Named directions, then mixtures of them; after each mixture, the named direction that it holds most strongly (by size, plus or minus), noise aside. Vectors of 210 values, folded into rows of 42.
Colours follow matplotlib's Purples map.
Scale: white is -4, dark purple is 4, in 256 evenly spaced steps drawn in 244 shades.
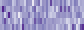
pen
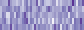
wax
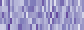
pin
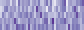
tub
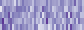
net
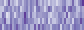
wax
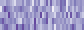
net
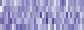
net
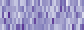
pen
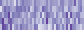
net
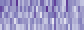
tub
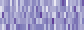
tub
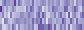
net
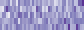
tub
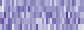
net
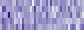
pen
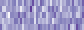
pen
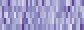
wax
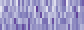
tub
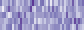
pen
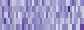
pen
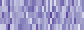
pin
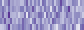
pin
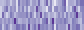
tub
